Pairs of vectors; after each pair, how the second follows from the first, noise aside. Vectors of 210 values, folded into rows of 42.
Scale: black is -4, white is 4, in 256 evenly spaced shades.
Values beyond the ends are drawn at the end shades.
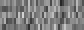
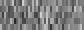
shuffled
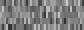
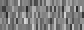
shuffled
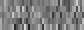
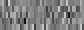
shuffled
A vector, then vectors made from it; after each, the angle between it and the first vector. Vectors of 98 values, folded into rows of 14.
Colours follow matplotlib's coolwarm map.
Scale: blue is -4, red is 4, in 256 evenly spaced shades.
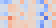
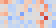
nearly opposite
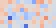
partly opposed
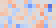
partly opposed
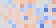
partly aligned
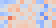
nearly parallel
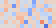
orthogonal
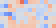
partly aligned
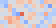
partly aligned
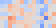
nearly parallel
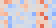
nearly opposite
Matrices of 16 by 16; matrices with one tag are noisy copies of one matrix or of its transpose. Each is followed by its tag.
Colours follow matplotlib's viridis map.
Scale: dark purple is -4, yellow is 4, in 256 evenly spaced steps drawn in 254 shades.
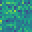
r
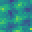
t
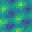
t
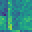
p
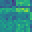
p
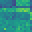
p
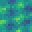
t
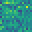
r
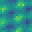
t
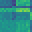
p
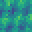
t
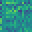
r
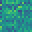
r
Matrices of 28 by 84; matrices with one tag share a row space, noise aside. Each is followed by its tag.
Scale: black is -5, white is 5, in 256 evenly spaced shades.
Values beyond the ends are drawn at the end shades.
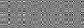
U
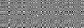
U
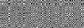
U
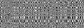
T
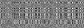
T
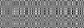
T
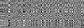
U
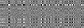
U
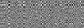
U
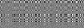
T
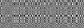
T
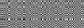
U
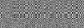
T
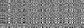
U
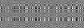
T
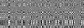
U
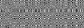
T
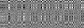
U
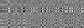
U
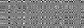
U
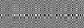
T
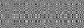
T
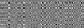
U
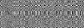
T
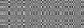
U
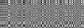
U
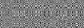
T
